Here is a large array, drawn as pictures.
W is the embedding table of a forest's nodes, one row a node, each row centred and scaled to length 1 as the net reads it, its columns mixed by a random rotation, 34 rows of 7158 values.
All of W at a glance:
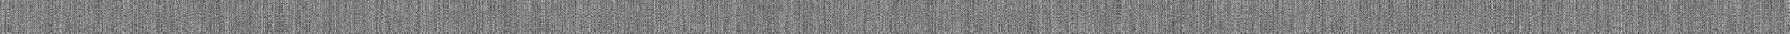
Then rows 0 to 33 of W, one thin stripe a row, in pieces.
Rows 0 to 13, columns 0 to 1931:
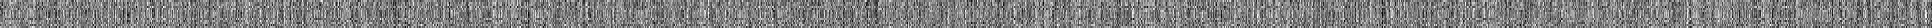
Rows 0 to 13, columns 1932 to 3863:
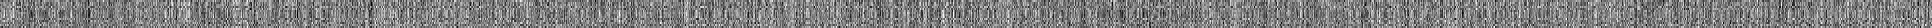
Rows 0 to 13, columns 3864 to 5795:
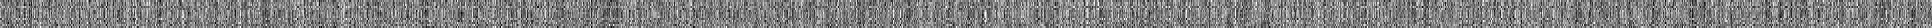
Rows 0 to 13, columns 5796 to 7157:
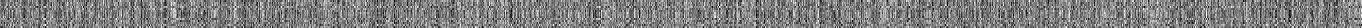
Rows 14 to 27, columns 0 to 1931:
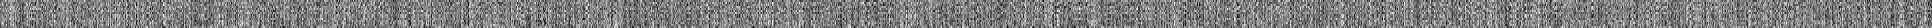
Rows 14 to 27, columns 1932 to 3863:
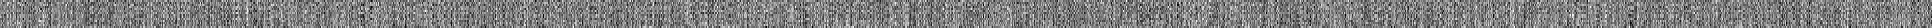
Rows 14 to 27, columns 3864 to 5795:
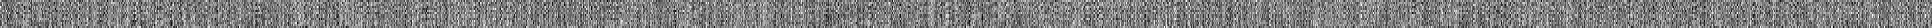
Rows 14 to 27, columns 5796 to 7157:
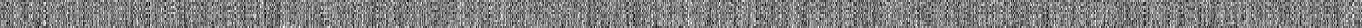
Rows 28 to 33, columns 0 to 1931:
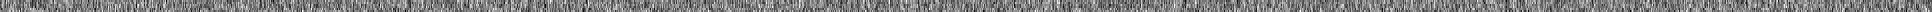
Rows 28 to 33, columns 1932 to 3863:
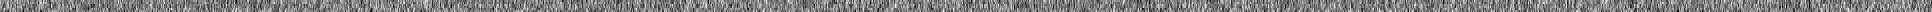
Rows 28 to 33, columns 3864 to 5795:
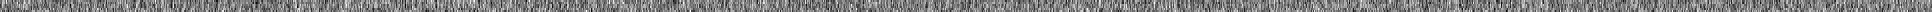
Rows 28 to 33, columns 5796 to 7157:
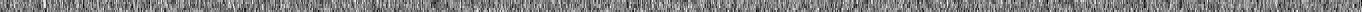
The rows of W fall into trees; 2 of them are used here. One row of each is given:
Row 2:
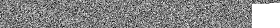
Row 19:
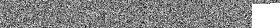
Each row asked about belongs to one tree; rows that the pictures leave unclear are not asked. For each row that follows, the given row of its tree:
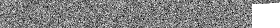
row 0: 2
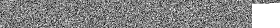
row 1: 2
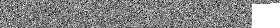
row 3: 19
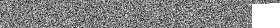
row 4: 2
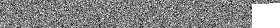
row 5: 2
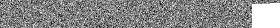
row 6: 2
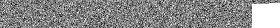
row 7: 2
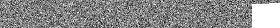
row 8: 2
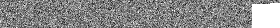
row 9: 19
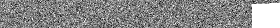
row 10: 2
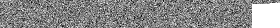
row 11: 2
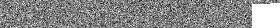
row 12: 19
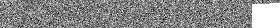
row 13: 2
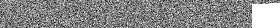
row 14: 2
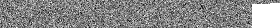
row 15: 19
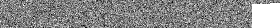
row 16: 19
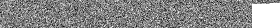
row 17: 2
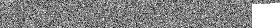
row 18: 2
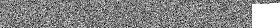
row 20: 2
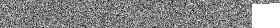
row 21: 19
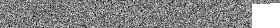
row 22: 19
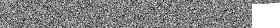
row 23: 2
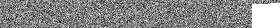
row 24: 19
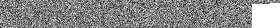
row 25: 19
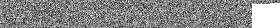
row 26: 19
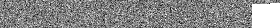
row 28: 19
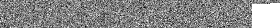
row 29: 19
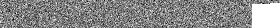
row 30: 19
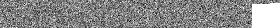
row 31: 19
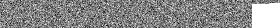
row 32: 2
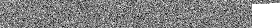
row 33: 2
